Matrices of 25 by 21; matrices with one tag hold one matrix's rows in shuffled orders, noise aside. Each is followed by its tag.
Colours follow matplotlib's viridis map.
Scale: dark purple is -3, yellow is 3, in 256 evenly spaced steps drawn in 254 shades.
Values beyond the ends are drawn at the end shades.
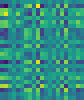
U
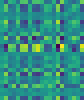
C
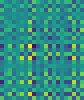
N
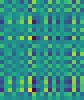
N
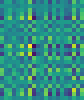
N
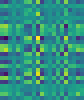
U
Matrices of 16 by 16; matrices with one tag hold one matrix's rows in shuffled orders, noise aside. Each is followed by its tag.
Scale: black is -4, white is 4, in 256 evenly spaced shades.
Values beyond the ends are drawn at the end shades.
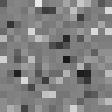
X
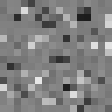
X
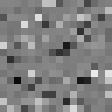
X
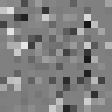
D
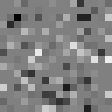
X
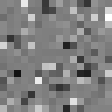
X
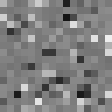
X
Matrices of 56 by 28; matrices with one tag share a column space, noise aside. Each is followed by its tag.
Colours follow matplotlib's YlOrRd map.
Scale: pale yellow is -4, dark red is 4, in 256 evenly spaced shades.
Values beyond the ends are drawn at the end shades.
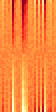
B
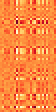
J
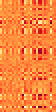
J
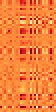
J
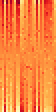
B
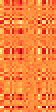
J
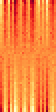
B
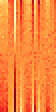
B
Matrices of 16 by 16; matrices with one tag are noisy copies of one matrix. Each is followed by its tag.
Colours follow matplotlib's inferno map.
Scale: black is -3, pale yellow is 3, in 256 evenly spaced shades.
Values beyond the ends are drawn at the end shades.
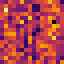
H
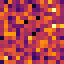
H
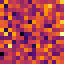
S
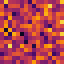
S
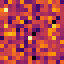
H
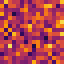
S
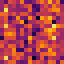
H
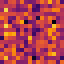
H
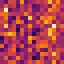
H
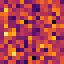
H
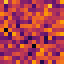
S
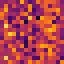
H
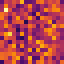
H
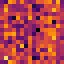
H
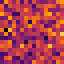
S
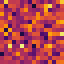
S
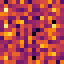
H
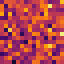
S
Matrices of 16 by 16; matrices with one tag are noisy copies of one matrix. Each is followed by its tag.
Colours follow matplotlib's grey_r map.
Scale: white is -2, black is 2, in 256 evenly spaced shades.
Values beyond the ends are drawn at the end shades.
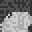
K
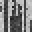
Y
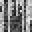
Y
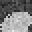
K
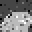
K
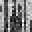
Y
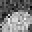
K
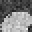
K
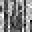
Y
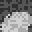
K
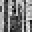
Y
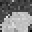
K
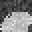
K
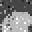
K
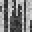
Y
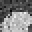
K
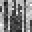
Y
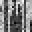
Y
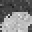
K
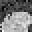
K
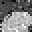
K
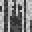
Y
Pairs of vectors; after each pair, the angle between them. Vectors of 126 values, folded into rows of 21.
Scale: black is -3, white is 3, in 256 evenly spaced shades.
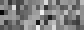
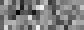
orthogonal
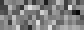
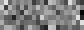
orthogonal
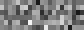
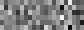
partly aligned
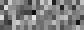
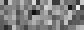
partly aligned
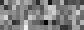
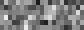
nearly parallel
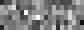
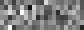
orthogonal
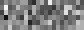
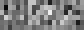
nearly opposite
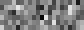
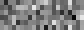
orthogonal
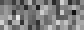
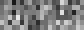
nearly parallel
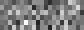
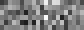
partly opposed
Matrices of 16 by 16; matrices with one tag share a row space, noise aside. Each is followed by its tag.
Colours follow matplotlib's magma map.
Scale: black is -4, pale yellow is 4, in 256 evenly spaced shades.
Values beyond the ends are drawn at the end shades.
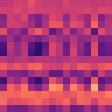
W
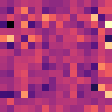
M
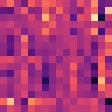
M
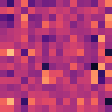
M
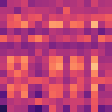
W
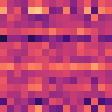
W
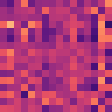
M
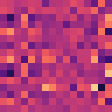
M
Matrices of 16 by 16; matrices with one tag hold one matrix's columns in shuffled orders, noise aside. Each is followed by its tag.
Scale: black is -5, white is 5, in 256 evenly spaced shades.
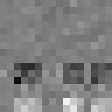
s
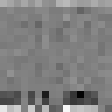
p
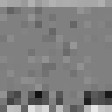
p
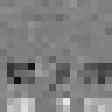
s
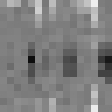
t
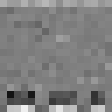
p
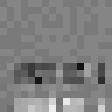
s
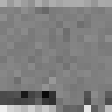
p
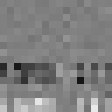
s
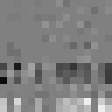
s
